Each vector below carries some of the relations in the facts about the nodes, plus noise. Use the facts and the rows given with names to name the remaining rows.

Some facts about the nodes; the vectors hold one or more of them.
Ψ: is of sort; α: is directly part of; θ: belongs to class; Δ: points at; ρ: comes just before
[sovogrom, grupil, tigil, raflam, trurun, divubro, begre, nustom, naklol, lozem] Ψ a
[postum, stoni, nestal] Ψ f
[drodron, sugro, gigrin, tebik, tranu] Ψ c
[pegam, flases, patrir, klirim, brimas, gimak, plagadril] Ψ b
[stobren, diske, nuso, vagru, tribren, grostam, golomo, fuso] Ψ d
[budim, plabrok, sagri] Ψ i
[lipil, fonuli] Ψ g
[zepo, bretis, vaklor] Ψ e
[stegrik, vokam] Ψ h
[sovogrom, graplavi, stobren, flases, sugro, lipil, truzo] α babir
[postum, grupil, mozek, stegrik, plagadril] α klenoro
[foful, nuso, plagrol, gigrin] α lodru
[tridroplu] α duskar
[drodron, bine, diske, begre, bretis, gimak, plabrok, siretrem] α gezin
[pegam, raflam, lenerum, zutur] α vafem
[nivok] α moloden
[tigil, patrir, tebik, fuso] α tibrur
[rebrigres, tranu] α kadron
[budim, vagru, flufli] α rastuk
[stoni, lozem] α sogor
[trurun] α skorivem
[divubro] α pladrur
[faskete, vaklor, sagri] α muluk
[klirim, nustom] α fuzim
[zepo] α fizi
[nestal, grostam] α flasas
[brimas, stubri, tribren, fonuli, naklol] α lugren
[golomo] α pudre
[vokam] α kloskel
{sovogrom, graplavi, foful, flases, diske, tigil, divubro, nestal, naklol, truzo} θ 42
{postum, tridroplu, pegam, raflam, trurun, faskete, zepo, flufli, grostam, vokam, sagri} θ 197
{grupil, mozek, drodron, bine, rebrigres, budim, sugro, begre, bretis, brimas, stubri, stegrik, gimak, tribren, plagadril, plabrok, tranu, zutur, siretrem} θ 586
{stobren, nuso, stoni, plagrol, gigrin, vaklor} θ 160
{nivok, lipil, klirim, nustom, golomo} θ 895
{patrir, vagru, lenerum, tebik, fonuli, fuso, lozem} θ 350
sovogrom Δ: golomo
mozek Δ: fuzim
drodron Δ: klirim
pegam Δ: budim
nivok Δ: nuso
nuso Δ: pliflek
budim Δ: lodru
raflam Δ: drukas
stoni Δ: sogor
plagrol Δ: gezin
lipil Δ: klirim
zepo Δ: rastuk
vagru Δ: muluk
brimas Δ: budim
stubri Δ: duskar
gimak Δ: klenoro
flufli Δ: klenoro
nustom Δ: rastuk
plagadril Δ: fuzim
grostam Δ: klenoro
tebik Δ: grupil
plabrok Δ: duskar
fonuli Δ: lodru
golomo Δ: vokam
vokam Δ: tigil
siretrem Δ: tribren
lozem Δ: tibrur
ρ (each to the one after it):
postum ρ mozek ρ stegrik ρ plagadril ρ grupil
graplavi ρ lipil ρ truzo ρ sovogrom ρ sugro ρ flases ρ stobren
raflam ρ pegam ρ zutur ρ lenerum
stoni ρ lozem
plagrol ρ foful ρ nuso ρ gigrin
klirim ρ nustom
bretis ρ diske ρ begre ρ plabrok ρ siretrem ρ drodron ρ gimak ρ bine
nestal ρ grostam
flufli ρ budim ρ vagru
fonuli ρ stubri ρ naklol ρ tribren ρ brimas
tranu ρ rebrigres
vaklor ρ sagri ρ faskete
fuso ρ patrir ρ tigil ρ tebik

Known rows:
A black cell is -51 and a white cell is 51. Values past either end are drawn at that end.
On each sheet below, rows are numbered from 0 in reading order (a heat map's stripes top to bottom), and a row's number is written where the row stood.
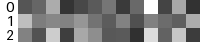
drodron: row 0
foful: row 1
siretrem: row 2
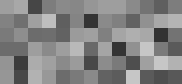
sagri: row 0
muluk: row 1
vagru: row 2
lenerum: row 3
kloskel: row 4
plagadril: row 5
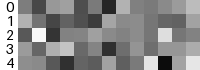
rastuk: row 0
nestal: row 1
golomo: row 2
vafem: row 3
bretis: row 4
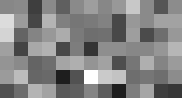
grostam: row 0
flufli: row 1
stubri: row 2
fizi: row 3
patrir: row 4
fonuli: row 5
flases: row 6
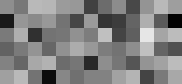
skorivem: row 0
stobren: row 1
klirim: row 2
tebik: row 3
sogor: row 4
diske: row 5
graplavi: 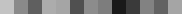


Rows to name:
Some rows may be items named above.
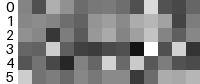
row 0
plagadril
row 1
vagru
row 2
grostam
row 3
bine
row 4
divubro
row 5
plagrol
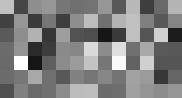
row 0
rebrigres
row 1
vokam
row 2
gimak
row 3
lozem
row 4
nustom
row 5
gigrin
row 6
zepo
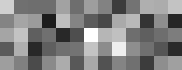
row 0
plagrol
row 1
plabrok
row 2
fonuli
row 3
trurun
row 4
tranu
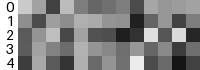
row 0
flufli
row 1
truzo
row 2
gimak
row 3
nuso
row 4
tigil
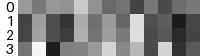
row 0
zutur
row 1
tigil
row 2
tigil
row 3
lipil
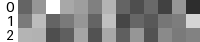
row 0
brimas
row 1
vaklor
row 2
stoni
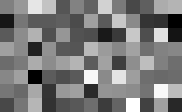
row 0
lodru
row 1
grupil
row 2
gimak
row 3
postum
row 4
lenerum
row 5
raflam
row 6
gezin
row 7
drodron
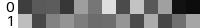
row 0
sovogrom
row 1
rebrigres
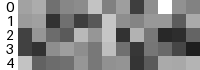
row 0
nivok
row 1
fuso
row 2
stegrik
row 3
sugro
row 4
plagrol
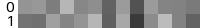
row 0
tridroplu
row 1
lenerum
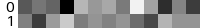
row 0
begre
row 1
babir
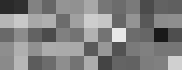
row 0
tribren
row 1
pegam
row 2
naklol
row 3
faskete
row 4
vaklor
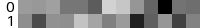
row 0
budim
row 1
truzo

